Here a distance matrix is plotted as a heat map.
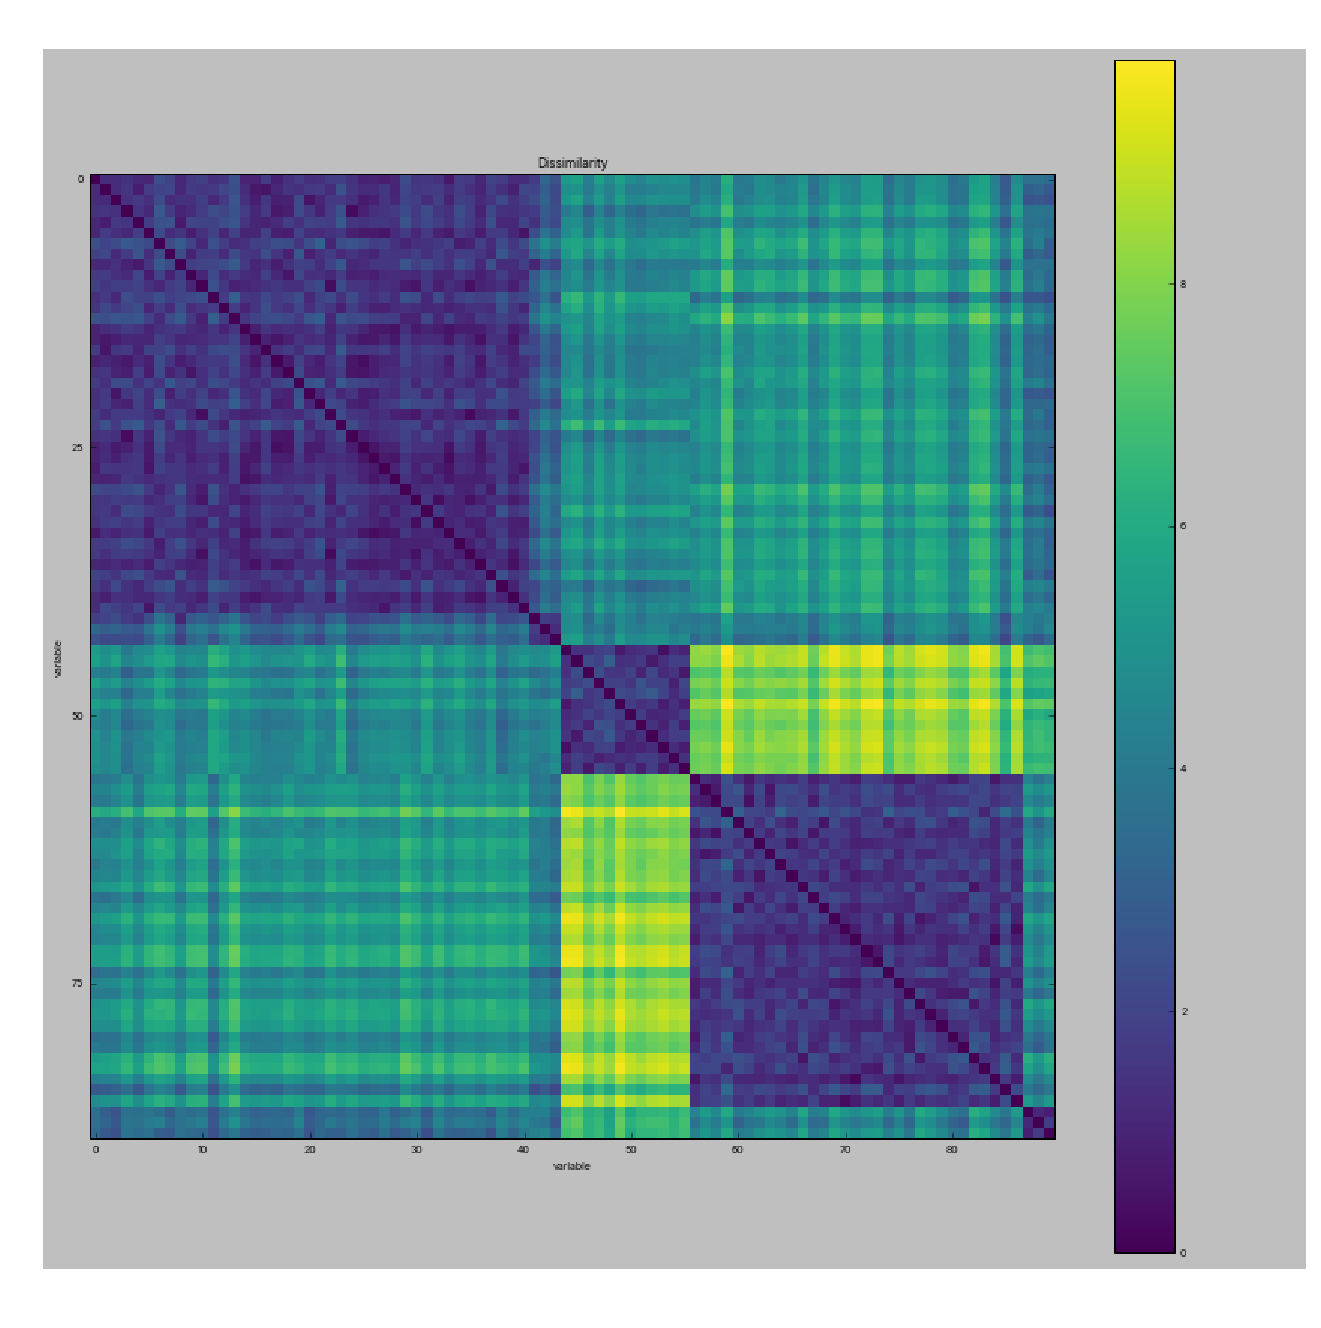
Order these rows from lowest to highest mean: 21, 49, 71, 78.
21, 71, 78, 49
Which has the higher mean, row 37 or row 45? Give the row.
45
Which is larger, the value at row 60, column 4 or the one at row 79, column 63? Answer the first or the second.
the first
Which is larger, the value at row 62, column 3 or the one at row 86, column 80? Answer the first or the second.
the first
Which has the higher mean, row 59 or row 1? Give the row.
59
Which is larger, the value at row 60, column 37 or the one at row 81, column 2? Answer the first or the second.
the first
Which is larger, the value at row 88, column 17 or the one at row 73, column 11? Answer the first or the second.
the second
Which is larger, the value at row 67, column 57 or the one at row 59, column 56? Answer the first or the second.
the second
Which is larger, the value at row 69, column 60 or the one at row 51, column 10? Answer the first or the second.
the second
